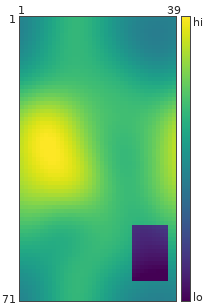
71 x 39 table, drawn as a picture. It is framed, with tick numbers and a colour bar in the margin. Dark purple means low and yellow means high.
Stripes: none. Odd patch: lower, in the bottom right. Ninth with the lowest average: bottom right. Ninth with the highest average: middle left. Histogram: skewed, a long tail of low values. Roughest part: bottom right.
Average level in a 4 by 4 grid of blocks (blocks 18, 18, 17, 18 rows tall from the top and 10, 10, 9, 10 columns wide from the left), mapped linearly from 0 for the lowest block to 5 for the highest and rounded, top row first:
3322
5434
5434
3320
